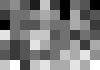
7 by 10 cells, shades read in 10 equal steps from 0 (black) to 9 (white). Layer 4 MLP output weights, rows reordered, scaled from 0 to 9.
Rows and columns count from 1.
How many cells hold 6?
10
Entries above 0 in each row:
8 9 9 10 10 10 10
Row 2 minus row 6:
-1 2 1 1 3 1 -7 0 -6 -2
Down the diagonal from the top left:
4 4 3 7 6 4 6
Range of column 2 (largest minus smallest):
7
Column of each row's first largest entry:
5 5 8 1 4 9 2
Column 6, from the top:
2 5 4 3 4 4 6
